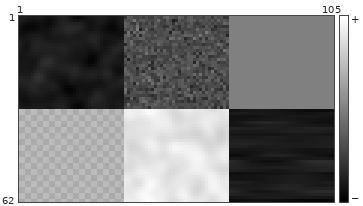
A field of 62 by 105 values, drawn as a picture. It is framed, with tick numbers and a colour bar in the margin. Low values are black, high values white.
It is made of 2 by 3 panels. Panel 1,1: very low, blotchy, faint in contrast. Panel 1,2: low, fine-grained. Panel 1,3: middling, flat. Panel 2,1: high, checkered, faint in contrast. Panel 2,2: very high, blotchy, faint in contrast. Panel 2,3: very low, streaked across, faint in contrast.
